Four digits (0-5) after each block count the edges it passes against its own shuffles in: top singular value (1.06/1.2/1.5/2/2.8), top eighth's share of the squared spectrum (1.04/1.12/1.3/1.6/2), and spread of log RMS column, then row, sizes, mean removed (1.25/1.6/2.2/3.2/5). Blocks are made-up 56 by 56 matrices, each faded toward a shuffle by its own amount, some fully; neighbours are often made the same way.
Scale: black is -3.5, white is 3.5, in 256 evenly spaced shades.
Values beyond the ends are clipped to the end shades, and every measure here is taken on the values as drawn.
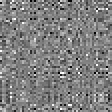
4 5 3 3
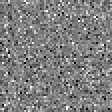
2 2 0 0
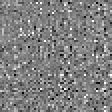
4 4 2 2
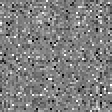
3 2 1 1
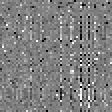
4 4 2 2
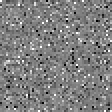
2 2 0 0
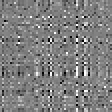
5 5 3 3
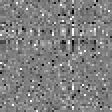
4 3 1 1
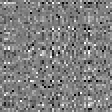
4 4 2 2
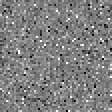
0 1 0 0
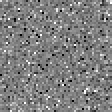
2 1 0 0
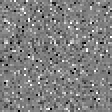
3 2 0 1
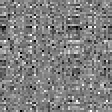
4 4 2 2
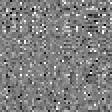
4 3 2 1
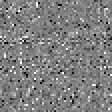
3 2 1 0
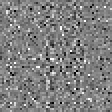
4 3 2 2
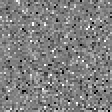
2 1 0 0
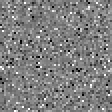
0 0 0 0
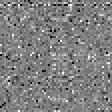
4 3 1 1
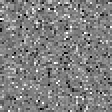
3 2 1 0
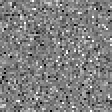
0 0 0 0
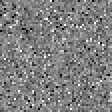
0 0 0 0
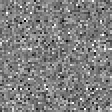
1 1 0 2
